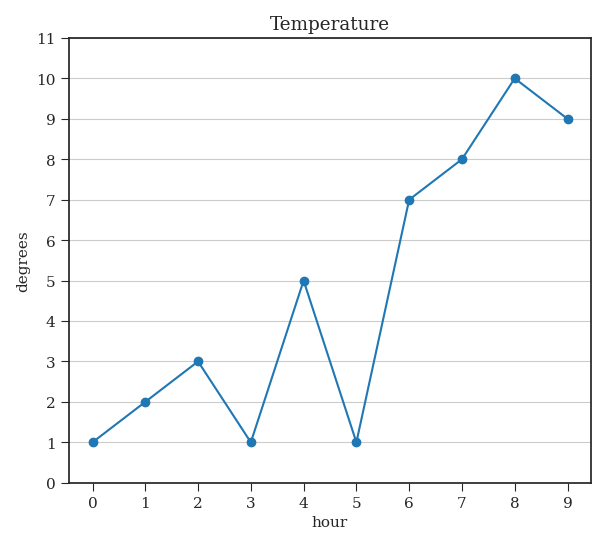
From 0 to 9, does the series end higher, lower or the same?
higher
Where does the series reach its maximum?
8
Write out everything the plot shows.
Title: Temperature
x-axis: hour, ticks 0 1 2 3 4 5 6 7 8 9
y-axis: degrees, ticks 0 1 2 3 4 5 6 7 8 9 10 11
Values:
1 2 3 1 5 1 7 8 10 9
